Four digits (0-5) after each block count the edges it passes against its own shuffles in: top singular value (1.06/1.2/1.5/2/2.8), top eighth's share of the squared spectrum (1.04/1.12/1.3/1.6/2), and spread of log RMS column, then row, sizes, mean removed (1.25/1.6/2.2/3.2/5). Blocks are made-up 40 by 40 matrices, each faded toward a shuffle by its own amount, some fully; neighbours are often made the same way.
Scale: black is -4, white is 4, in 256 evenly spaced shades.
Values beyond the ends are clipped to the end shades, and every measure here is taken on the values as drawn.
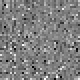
3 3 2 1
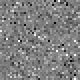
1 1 0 0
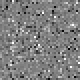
2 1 0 0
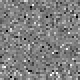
2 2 0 0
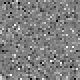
1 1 0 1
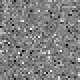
0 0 0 1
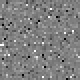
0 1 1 0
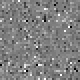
2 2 0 1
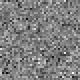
0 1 0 2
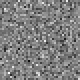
0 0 0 0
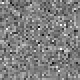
0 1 0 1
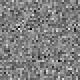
0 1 0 2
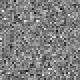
1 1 0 0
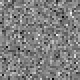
0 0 0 0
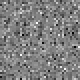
3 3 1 0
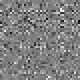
4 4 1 2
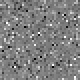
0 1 0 0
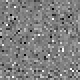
2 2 0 1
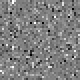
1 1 0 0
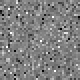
2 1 0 0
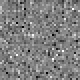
2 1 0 0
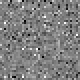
3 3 1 1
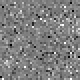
2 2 0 1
